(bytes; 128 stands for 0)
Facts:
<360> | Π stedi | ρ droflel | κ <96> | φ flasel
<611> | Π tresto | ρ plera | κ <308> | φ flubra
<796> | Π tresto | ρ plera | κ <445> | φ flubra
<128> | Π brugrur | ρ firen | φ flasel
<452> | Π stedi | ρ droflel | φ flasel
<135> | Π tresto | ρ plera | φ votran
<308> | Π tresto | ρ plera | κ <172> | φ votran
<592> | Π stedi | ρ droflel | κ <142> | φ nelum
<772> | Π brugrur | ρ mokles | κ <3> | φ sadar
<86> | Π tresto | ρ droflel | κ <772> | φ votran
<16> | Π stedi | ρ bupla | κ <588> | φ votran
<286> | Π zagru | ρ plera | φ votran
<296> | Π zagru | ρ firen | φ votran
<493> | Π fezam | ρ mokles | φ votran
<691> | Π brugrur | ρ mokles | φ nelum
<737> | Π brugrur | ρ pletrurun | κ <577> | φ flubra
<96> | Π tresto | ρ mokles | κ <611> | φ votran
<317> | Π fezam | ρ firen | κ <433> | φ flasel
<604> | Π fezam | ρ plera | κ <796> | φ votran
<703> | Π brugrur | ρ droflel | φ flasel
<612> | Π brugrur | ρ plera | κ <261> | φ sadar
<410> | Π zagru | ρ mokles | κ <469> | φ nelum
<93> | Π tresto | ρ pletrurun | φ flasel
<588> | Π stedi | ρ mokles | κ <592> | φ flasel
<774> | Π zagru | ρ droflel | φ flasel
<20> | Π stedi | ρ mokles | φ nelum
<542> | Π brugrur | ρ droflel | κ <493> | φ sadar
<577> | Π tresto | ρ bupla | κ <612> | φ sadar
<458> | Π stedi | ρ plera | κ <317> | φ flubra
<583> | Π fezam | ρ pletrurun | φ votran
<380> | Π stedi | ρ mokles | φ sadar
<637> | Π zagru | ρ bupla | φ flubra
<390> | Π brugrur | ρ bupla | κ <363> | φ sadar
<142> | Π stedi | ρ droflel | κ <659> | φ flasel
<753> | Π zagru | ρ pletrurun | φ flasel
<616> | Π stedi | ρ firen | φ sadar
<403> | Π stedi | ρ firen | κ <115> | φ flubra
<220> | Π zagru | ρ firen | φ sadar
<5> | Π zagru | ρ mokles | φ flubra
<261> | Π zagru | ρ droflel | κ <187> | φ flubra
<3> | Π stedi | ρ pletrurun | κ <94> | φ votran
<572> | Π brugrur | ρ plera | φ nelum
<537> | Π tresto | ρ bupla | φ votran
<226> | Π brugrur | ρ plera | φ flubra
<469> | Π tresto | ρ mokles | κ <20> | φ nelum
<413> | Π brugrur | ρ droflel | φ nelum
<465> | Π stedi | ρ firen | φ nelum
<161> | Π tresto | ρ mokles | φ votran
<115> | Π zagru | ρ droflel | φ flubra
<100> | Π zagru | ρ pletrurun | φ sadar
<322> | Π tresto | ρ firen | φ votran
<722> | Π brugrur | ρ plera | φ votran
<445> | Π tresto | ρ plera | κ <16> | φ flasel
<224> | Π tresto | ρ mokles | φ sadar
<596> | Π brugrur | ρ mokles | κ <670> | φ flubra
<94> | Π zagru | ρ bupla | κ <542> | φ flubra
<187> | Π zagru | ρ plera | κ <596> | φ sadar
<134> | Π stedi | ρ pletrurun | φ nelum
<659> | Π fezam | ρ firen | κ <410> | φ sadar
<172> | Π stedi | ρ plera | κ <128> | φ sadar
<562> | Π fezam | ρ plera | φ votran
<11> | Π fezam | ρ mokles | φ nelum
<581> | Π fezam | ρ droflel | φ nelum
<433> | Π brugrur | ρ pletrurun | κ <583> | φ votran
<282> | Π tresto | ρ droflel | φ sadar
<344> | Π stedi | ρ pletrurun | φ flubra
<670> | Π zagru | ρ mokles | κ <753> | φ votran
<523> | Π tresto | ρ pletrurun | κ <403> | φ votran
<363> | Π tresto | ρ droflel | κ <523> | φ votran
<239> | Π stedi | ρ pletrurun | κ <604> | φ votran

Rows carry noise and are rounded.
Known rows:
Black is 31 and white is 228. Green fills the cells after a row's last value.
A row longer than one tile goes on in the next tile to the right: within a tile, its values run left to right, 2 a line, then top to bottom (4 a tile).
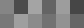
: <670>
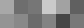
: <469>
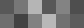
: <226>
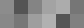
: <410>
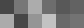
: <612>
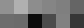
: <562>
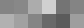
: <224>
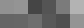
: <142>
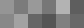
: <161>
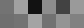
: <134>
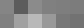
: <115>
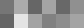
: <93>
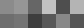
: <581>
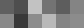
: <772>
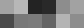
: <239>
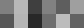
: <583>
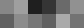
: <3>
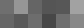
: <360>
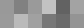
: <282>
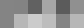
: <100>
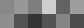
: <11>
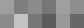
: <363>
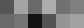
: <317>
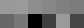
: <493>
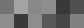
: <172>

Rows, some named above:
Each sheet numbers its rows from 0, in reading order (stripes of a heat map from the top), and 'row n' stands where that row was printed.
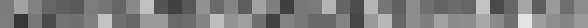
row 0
<458>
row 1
<322>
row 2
<128>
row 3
<592>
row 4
<772>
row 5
<296>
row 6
<93>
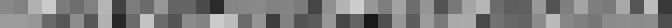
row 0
<224>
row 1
<583>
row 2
<433>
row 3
<380>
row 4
<604>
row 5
<410>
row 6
<703>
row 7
<286>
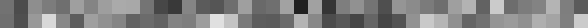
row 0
<413>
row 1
<611>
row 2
<737>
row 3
<722>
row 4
<588>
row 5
<577>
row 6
<220>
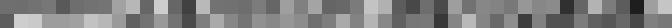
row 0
<753>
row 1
<577>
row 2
<596>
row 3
<5>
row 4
<187>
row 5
<691>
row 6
<172>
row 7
<16>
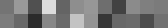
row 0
<659>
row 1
<20>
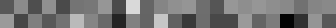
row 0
<616>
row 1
<659>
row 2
<588>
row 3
<493>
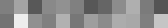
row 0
<523>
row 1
<220>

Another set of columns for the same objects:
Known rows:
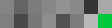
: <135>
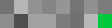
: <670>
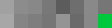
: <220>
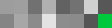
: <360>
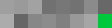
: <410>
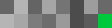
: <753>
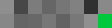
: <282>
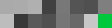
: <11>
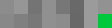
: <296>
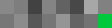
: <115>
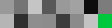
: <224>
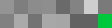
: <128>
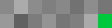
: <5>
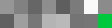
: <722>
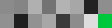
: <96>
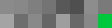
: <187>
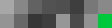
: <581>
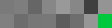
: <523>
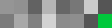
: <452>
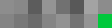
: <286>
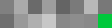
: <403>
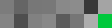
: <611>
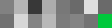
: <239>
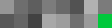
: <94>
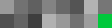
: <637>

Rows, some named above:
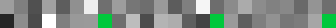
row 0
<16>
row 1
<703>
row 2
<5>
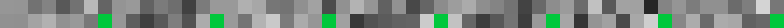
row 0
<172>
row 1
<562>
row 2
<380>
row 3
<493>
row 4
<317>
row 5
<469>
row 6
<128>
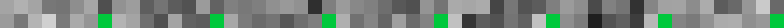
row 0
<380>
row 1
<100>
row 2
<93>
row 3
<187>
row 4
<11>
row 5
<604>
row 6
<691>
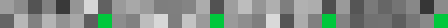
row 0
<592>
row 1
<20>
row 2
<588>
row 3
<282>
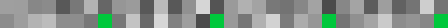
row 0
<616>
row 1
<142>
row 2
<380>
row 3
<458>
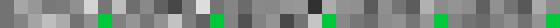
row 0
<596>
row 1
<612>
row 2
<322>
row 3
<286>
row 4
<286>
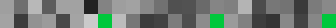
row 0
<469>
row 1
<659>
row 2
<583>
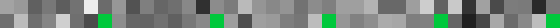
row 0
<737>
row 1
<282>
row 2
<670>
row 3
<772>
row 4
<577>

